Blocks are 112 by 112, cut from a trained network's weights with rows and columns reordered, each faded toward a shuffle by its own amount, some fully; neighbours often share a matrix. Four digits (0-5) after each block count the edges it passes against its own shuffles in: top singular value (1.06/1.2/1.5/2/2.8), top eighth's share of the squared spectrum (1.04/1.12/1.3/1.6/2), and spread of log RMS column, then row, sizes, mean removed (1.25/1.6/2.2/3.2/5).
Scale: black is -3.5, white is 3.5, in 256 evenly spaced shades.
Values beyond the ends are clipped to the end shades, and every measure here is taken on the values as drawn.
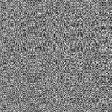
5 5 3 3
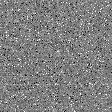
0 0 0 0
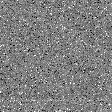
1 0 0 0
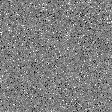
0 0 0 0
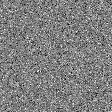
0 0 0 0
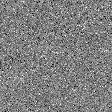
0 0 0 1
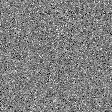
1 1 0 0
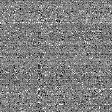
3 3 3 2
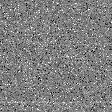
1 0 0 0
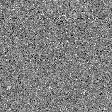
2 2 0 1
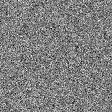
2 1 0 0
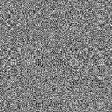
4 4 2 2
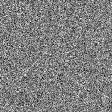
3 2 0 0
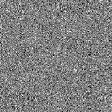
3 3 2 2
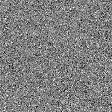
2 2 1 1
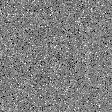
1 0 0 0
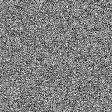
3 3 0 0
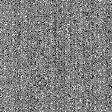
3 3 0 2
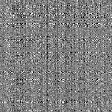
4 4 2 4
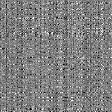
4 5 2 4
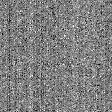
3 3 1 2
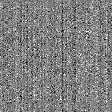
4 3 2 3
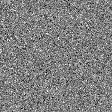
1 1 0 0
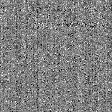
3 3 0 2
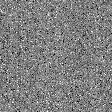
1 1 0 0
